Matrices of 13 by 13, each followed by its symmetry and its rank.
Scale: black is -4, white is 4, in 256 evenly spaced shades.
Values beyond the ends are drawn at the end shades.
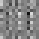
neither, rank two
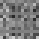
neither, rank two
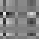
neither, rank one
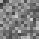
symmetric, full rank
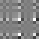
symmetric, rank one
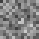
symmetric, full rank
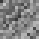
symmetric, full rank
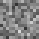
neither, full rank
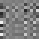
neither, rank two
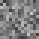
neither, full rank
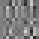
neither, rank two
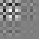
symmetric, rank one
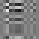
neither, rank one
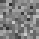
neither, full rank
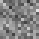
neither, full rank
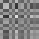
symmetric, rank one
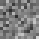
symmetric, full rank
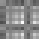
symmetric, rank one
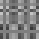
neither, rank one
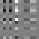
neither, rank one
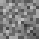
symmetric, full rank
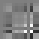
symmetric, rank one
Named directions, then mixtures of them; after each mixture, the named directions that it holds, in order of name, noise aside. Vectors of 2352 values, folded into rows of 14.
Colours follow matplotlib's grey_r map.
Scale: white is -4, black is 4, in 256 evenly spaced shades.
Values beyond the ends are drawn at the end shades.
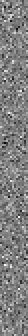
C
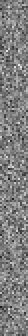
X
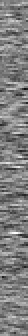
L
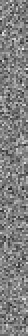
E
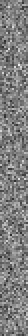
X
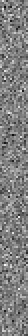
C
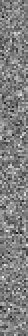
C, L, X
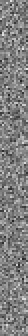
E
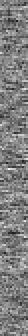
L, X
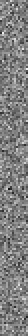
E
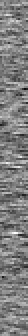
L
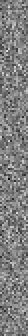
X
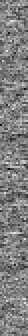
E, L, X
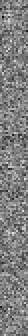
C, L, X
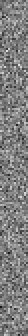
E, X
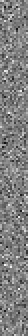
C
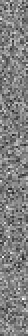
C, E, X
